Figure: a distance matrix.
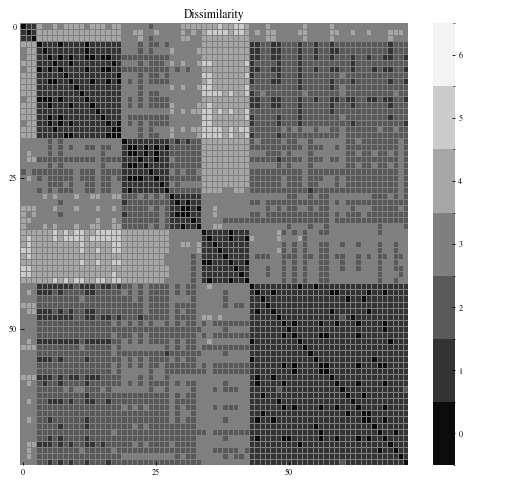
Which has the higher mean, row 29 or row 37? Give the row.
37
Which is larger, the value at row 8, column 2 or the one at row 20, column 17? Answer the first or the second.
the first
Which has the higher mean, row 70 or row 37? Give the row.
37
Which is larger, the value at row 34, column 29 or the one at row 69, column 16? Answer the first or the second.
the first
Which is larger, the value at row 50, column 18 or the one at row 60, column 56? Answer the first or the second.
the first
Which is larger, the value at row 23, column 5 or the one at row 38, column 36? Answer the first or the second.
the first
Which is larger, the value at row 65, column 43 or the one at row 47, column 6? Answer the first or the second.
the second
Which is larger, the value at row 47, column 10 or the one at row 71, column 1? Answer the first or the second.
the second
